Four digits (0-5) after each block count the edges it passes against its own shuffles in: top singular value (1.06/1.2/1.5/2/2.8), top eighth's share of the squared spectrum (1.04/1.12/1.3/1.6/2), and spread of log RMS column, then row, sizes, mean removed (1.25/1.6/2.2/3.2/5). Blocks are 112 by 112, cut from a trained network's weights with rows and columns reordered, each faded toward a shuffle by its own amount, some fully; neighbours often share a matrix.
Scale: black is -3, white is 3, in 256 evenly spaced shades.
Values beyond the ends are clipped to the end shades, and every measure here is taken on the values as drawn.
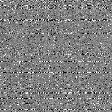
4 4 1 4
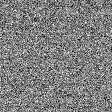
1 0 0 0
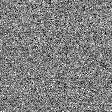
1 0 0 0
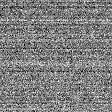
4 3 1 2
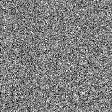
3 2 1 1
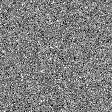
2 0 0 0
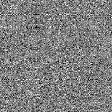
4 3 1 2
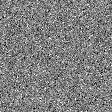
0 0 0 0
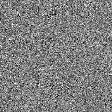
3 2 1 1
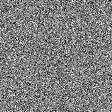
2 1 0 1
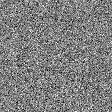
1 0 0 0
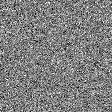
0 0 0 0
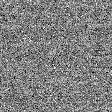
1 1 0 0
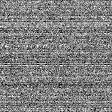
4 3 1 2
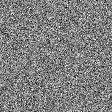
0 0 0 0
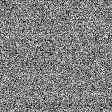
1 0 0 0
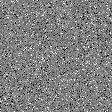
0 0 0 0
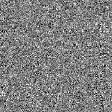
3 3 2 2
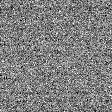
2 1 0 0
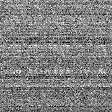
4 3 2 2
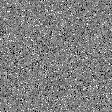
2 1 0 1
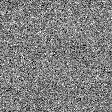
1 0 0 0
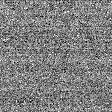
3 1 0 0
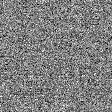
1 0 0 0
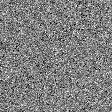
0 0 0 0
